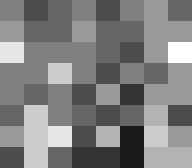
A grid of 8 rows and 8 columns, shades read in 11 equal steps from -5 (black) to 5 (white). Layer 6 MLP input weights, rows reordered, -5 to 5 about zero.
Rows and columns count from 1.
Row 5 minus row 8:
2 -4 1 1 4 1 -1 -1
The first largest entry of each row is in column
7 1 8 3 5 2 3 2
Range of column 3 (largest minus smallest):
5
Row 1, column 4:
0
